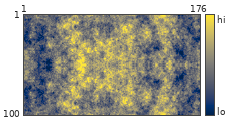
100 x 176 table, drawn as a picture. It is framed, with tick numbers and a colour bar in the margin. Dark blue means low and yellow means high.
Odd rows or columns: none. Mirror symmetry: top to bottom. Stripes: none. Histogram: bell-shaped. Slope: none.
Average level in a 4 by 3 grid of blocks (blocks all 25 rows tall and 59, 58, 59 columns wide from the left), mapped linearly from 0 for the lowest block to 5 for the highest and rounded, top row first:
021 | 150 | 150 | 021
